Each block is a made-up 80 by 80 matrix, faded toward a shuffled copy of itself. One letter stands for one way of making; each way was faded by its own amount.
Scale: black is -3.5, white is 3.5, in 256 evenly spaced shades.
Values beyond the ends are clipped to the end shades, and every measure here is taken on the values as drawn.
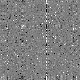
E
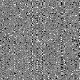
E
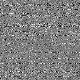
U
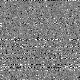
U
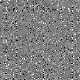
E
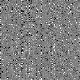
E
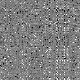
E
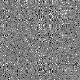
E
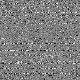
U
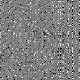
E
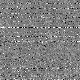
U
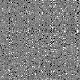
E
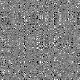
E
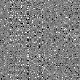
E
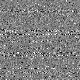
U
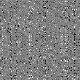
E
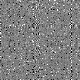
E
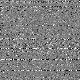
U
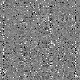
E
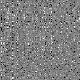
E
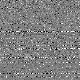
U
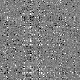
E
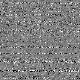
U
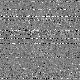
U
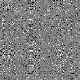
E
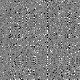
E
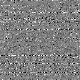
U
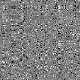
E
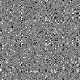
E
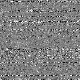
U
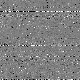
U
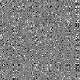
E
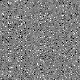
E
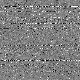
U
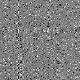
E
